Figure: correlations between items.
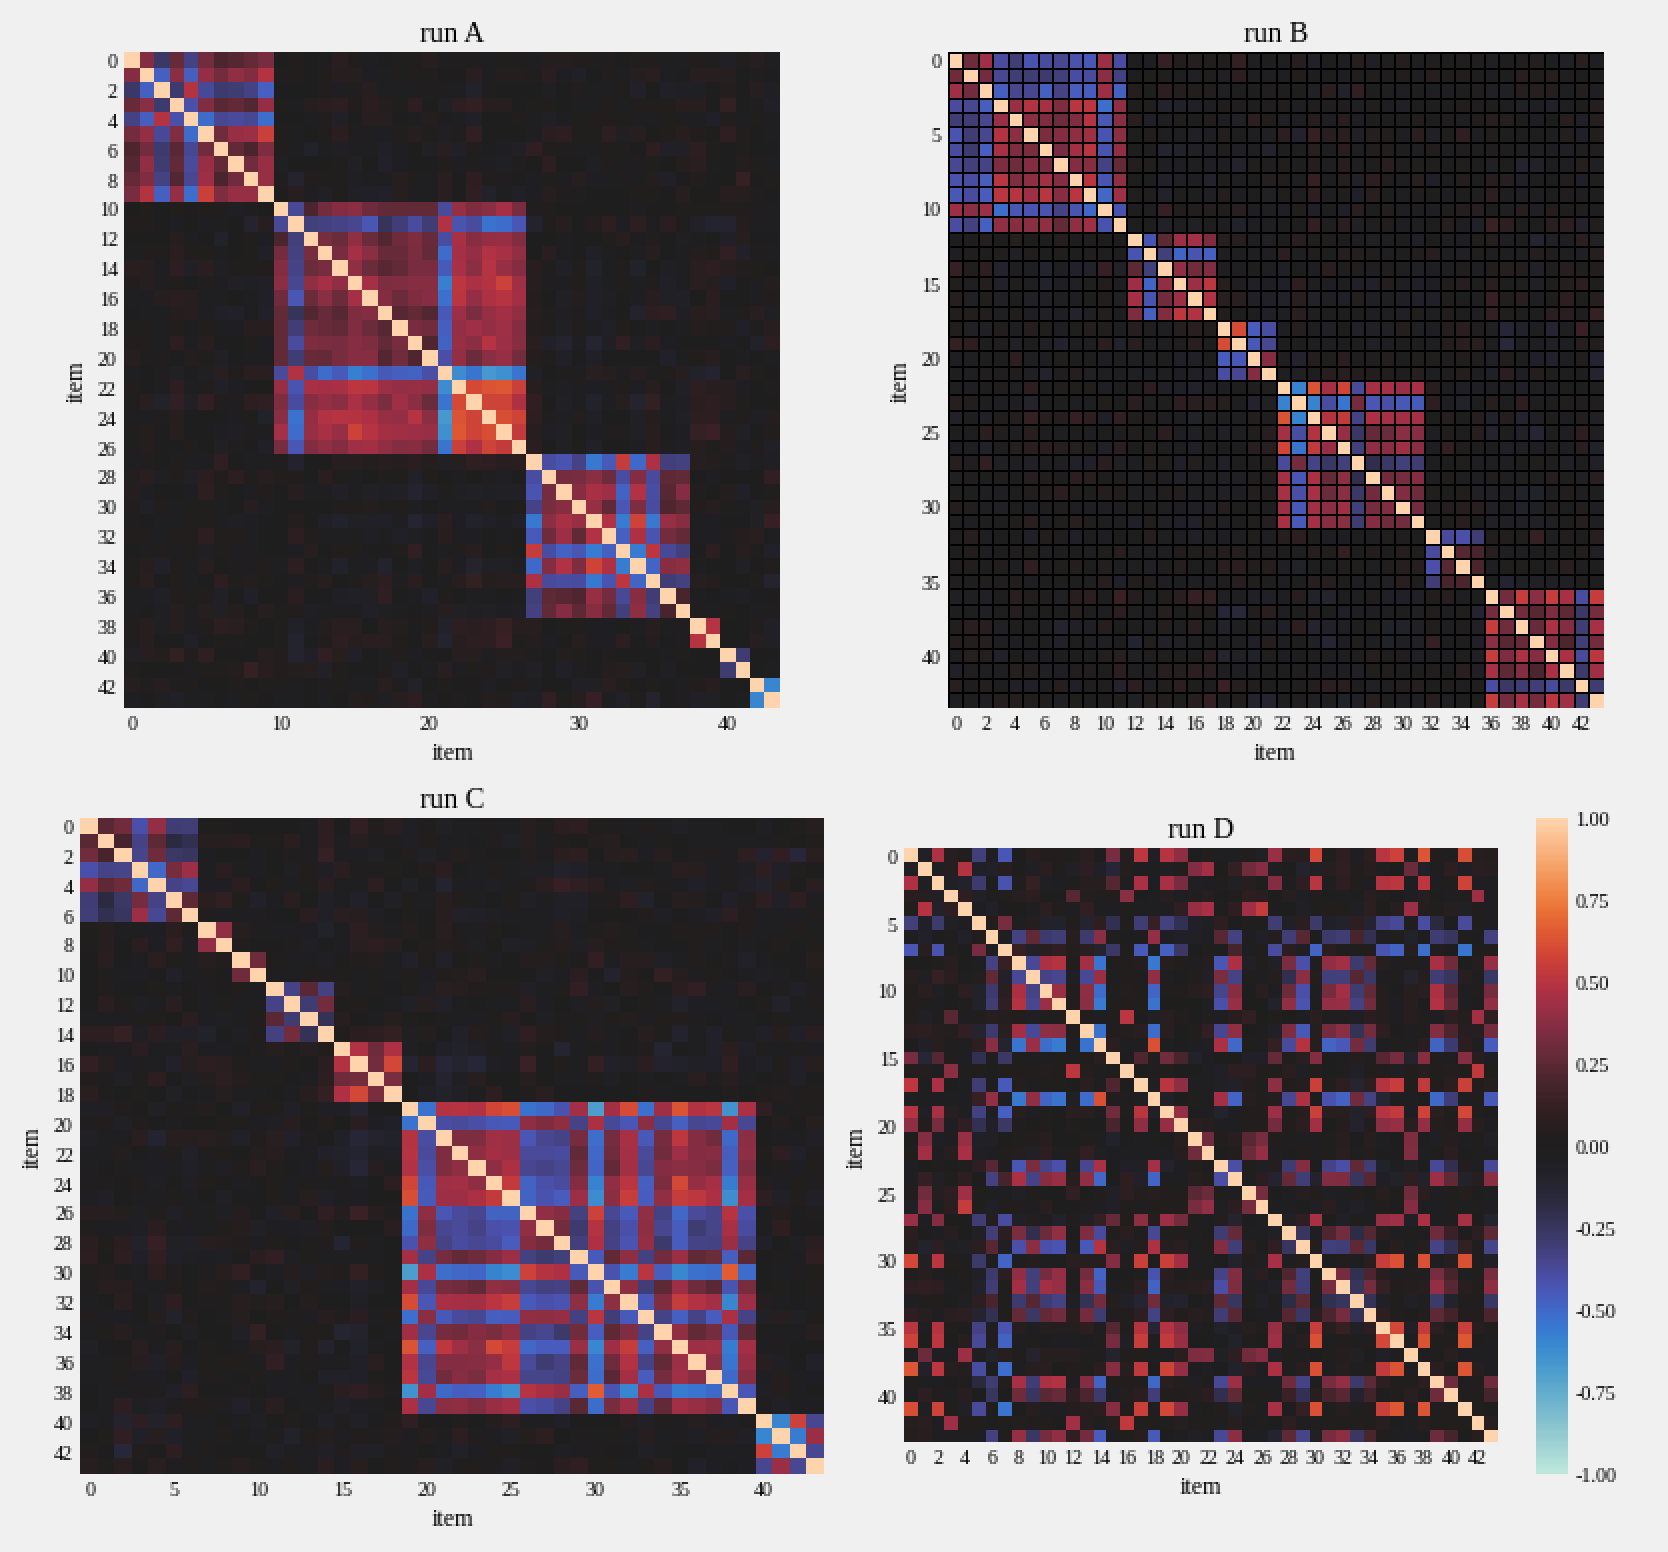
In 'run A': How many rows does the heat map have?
44
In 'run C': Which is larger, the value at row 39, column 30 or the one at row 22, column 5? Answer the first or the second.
the second
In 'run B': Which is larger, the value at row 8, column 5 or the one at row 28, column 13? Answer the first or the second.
the first
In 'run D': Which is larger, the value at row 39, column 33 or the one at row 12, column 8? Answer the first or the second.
the second
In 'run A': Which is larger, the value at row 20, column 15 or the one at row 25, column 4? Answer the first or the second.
the first
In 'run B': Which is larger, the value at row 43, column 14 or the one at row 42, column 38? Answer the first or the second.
the first
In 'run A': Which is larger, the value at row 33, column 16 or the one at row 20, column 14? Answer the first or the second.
the second
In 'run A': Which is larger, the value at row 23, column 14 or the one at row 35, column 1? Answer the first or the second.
the first
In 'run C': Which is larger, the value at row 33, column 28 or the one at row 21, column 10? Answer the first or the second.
the first
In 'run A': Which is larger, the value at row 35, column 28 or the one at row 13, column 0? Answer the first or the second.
the second
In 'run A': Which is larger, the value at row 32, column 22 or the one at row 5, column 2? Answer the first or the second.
the first
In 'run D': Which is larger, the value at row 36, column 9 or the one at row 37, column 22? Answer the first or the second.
the second
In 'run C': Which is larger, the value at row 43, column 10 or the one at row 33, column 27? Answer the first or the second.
the second
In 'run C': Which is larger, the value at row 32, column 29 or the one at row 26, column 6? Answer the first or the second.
the first
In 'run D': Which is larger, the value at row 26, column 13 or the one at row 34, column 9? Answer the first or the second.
the first
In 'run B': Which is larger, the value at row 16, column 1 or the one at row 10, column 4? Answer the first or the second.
the first
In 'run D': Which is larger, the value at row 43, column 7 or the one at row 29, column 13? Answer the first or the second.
the first
